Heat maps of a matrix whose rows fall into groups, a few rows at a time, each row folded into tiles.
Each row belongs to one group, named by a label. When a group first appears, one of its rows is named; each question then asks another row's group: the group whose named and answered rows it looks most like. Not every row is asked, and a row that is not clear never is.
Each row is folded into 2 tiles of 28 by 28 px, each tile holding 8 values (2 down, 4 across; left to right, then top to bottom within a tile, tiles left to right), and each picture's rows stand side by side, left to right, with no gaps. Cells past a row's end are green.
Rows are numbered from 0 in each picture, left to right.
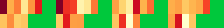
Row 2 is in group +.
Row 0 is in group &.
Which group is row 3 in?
+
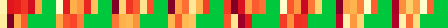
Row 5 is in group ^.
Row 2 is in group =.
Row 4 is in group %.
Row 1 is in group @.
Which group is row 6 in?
=
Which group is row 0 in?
@
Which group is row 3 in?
&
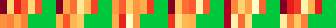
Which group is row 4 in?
=
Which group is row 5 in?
&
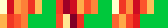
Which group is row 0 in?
@
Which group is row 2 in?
^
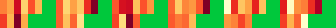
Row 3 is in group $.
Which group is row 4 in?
@
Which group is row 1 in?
$
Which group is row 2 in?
%
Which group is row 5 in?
$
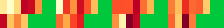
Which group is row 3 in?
%
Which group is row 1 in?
^
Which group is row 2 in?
%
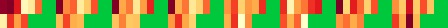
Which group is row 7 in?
%
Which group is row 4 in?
+
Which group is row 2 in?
&
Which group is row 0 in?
&
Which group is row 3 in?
&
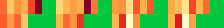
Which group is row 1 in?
@
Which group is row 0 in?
$
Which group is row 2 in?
+
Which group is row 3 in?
+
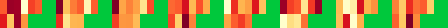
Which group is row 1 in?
=
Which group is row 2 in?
=
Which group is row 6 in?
+
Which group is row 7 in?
%
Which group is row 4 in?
@
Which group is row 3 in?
%
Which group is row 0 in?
%
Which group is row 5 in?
&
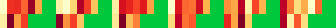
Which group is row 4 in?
%
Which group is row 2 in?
@
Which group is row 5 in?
=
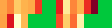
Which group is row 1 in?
$
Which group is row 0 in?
+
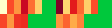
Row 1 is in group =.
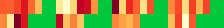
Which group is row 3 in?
+
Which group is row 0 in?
%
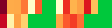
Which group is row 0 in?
=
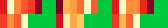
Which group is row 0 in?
$
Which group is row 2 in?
$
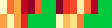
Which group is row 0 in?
^
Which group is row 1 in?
&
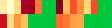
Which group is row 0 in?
^
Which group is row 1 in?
=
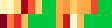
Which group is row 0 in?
^
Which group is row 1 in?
+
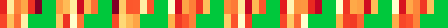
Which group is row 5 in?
$
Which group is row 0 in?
$
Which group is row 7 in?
@
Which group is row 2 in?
=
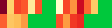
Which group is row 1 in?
^
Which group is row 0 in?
=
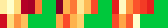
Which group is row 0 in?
^
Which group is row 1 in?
&
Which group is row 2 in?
$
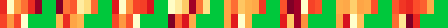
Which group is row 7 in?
%
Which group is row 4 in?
+
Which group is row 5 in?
%
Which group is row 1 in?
&
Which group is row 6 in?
+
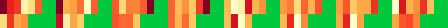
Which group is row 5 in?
+
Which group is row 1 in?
=
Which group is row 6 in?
+
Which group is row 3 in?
$
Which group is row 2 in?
$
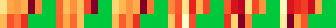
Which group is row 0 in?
@
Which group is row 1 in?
$
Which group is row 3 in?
+
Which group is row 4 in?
%
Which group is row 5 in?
@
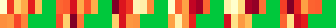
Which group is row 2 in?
&
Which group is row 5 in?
%
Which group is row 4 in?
^
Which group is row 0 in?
@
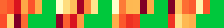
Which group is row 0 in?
%
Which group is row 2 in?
@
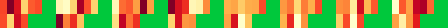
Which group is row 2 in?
@
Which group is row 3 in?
&
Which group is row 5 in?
+
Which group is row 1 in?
^
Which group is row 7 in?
^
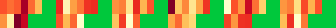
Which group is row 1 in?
$
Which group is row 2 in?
+
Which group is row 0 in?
%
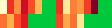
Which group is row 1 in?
$
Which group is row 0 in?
^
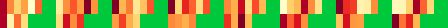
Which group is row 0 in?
=
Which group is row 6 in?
&
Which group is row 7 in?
^
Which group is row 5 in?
^
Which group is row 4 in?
%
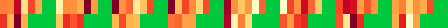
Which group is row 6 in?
%
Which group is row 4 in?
=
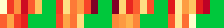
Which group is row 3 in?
$
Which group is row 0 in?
^
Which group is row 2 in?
=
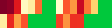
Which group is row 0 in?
&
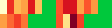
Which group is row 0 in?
@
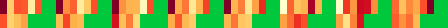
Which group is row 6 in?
^
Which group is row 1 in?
&
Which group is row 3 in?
&
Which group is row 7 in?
$
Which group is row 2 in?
=
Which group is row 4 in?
&
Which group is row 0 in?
=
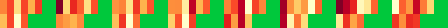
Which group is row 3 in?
+
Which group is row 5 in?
=
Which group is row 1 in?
=
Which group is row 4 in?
%
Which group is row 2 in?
+
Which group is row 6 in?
&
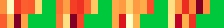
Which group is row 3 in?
@
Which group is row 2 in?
+
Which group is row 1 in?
%
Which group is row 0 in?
%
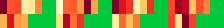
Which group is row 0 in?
&
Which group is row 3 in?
%
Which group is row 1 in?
@
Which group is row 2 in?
&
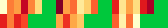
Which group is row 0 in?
^
